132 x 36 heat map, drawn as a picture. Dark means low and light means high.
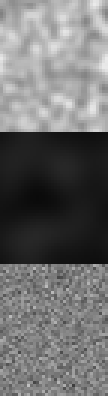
It is made of 3 by 1 panels. Panel 1,1: high, blotchy. Panel 2,1: very low, smooth, faint in contrast. Panel 3,1: middling, fine-grained.
